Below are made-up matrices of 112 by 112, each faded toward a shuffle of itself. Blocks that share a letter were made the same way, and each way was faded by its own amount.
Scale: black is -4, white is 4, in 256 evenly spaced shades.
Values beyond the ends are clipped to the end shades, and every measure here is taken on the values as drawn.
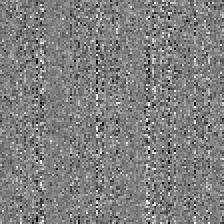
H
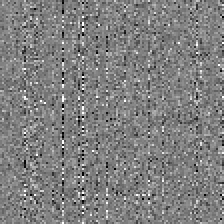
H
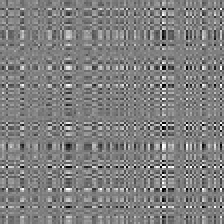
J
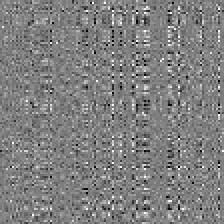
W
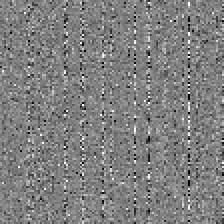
H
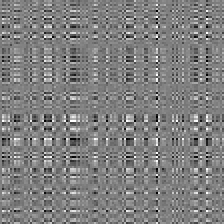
J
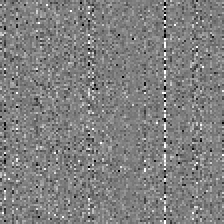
H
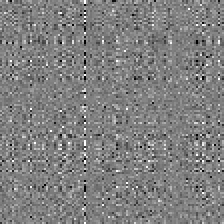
W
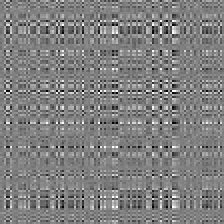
J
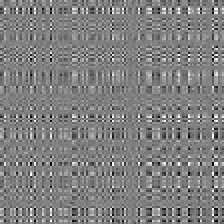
J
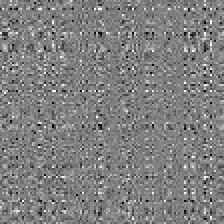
W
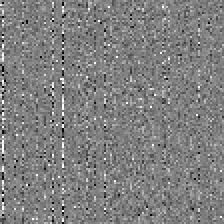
H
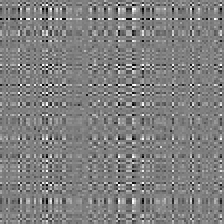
J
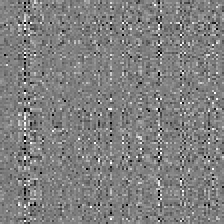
W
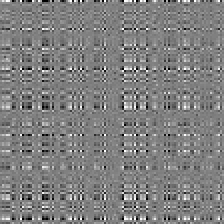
J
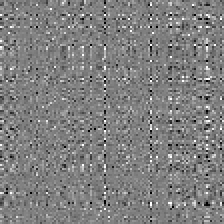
W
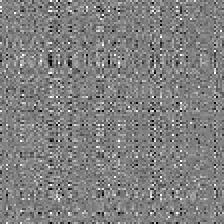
W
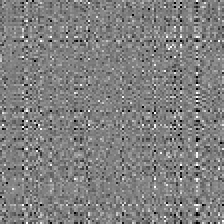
W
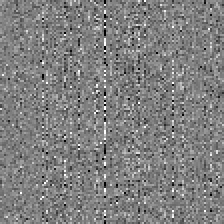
H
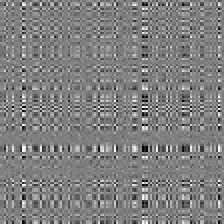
J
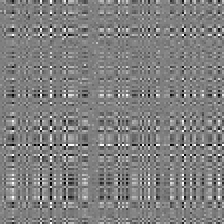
J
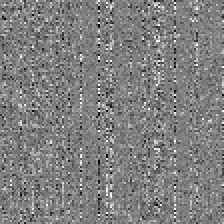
H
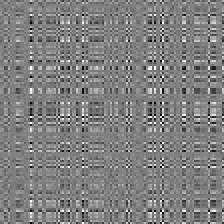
J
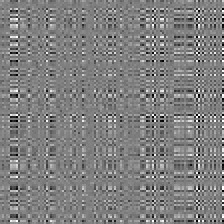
J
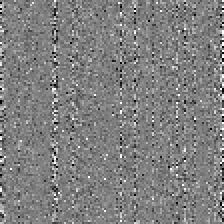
H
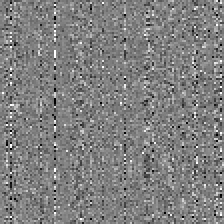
H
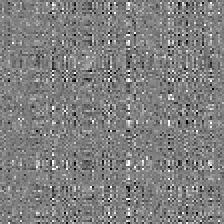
W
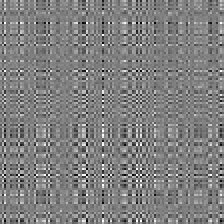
J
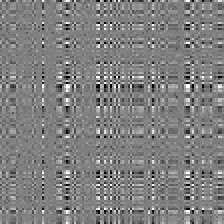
J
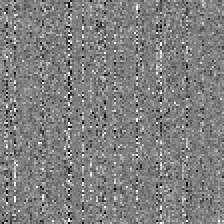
H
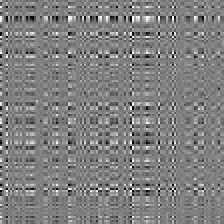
J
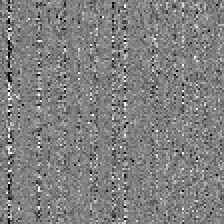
H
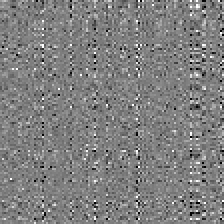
W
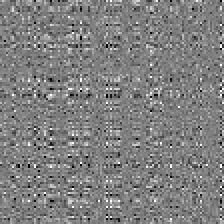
W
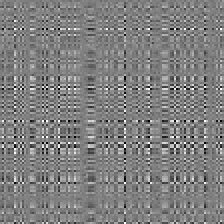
J
